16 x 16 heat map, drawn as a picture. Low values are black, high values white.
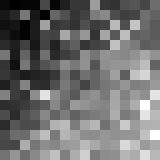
The top left is the ninth with the lowest average. Neither half mirrors the other. The bottom right is the ninth with the highest average. No single row or column stands out from its neighbours. The field climbs toward the bottom right. The texture is fine-grained noise.
